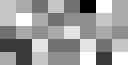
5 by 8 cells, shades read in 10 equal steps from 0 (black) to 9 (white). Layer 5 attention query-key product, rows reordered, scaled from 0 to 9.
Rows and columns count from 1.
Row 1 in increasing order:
0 4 4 6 6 7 7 9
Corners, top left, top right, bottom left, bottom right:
7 6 6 9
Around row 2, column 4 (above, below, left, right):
7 6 6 5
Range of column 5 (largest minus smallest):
4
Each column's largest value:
7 9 8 7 8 9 9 9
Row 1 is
7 6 4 7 4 0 9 6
